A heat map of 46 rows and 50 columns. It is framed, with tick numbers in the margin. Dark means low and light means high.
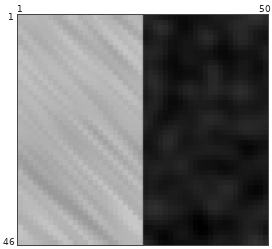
The table splits into one row of 2 panels. Panel 1,1: high, slanting down to the right, faint in contrast. Panel 1,2: very low, blotchy, faint in contrast.
